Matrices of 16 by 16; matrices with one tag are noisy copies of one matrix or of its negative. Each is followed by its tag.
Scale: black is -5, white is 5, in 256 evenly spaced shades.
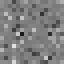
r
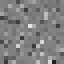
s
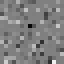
s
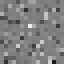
s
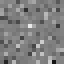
s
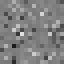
r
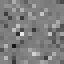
r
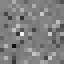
r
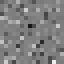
s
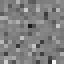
s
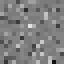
s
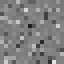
s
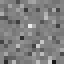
s
